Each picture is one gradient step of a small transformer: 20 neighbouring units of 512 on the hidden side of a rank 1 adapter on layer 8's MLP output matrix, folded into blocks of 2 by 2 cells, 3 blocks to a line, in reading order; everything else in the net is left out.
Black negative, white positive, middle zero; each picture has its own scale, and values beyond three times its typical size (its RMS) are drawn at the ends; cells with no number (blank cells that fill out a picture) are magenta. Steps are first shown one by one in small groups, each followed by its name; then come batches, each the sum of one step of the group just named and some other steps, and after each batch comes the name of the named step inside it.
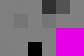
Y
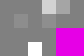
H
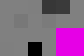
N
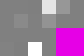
N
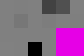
Y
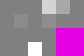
H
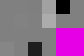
N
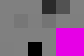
Y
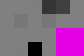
N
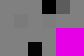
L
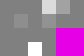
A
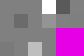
A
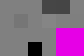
A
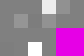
A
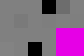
L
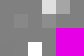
A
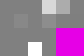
A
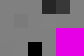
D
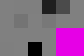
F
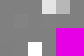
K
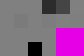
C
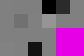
F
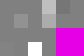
D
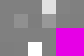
C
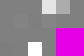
K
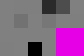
F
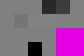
D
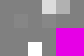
K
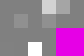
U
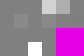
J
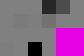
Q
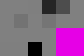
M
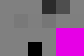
U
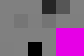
J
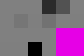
Q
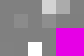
U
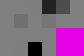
M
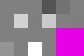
U
